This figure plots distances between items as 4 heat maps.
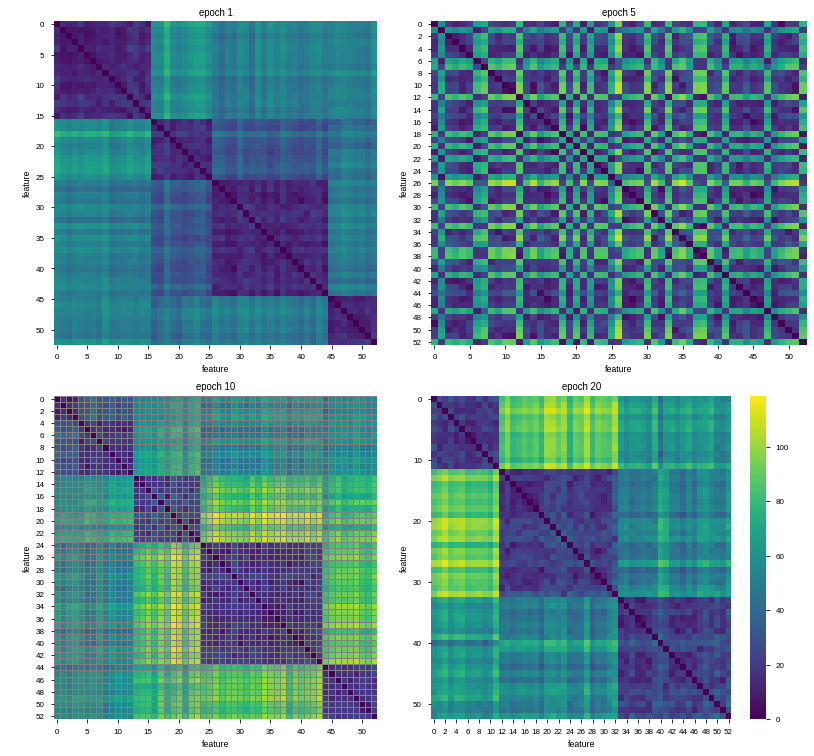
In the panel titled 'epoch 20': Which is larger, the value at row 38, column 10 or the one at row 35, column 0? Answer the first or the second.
the second
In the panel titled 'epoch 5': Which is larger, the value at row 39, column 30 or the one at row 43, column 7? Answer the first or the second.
the first
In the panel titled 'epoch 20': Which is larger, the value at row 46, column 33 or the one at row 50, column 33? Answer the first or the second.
the second
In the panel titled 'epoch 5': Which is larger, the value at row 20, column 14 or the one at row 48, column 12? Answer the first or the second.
the first
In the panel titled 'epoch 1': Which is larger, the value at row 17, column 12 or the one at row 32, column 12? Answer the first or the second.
the first
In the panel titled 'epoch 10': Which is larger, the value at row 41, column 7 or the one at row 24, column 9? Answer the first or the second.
the first
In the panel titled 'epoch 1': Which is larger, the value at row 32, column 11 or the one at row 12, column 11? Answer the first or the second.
the first
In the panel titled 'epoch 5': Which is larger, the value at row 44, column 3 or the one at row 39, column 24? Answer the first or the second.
the first
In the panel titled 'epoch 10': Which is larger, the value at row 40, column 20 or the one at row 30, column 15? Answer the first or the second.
the first
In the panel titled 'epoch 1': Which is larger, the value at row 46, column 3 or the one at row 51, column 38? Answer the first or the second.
the first
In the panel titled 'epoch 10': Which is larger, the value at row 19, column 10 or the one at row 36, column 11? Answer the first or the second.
the first
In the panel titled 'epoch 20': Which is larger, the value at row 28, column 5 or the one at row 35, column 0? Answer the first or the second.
the first
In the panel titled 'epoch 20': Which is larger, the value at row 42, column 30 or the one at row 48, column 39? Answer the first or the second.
the first
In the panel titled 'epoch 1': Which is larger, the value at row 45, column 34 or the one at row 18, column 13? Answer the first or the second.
the second
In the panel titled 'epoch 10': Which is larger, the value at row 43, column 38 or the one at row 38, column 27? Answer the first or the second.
the first
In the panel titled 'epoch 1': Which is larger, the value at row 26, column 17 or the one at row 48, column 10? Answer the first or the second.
the second
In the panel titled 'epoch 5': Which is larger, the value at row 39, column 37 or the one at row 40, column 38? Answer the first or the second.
the first
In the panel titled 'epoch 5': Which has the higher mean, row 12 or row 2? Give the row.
12
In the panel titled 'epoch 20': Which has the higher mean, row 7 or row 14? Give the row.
7
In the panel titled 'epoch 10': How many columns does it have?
53
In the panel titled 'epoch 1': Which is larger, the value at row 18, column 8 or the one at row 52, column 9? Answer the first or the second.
the first
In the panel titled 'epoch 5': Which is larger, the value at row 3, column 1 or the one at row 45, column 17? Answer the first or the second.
the first
